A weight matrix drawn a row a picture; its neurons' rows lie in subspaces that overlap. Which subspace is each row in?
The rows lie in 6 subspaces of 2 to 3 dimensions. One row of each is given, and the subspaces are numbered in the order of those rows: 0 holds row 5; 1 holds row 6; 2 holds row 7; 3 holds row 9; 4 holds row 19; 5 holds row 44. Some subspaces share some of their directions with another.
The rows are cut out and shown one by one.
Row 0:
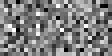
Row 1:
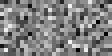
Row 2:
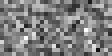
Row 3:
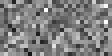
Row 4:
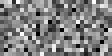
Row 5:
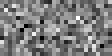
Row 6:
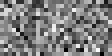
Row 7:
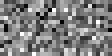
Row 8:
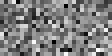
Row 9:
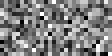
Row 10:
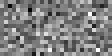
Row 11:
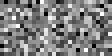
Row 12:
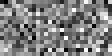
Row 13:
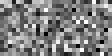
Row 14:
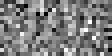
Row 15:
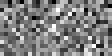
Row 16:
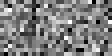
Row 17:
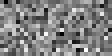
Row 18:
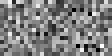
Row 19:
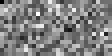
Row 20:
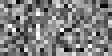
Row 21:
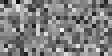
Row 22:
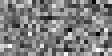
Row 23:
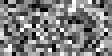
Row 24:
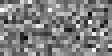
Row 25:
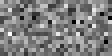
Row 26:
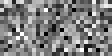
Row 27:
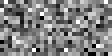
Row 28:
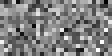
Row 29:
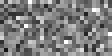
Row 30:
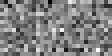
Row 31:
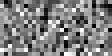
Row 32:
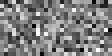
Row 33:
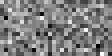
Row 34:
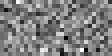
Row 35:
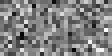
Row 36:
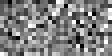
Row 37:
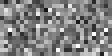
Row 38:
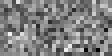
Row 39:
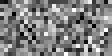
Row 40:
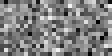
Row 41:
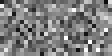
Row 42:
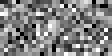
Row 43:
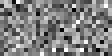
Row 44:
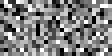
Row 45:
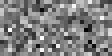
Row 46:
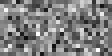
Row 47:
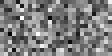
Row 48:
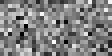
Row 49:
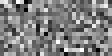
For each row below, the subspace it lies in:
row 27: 3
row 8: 0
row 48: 0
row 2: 0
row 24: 4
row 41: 5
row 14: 2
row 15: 1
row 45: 0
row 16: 1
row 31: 2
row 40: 2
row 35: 5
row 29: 0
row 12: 5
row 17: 2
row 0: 5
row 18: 1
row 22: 2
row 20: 5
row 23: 0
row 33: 3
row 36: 1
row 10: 4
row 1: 2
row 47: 1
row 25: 1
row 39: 5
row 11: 2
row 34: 5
